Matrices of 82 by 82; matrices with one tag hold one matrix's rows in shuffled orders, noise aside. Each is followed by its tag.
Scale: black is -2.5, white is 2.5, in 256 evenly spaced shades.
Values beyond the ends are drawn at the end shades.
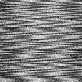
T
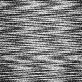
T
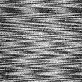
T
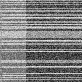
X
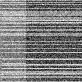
X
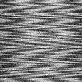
T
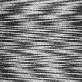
T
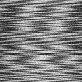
T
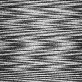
T
